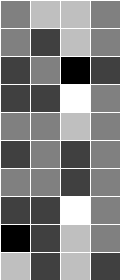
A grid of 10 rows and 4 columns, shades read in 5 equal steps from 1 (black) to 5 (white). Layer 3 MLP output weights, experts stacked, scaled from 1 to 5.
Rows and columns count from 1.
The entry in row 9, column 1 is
1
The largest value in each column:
4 4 5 3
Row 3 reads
2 3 1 2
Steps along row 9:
up up down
